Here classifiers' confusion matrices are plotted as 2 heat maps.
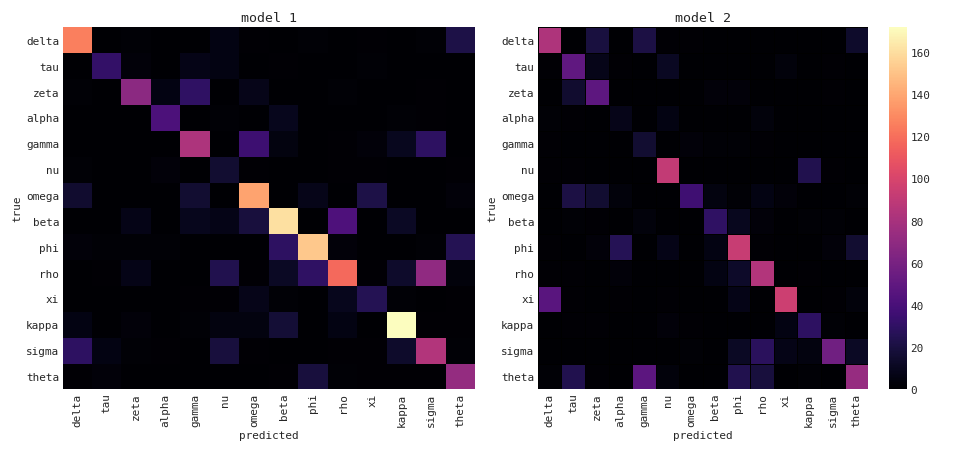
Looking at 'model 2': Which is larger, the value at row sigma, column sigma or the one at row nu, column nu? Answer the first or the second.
the second
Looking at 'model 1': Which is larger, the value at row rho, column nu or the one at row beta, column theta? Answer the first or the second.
the first
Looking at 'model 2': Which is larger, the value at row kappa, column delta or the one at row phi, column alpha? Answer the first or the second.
the second
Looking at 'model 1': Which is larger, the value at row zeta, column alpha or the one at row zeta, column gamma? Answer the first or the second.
the second
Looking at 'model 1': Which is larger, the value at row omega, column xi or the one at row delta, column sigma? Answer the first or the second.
the first
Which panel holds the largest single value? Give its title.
model 1
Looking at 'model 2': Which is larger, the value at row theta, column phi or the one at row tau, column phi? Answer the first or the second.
the first
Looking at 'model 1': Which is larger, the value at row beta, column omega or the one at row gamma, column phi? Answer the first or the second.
the first
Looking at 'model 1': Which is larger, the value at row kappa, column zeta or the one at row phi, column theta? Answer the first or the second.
the second
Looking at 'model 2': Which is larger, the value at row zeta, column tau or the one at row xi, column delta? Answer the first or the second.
the second
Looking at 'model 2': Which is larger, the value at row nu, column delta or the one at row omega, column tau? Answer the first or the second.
the second
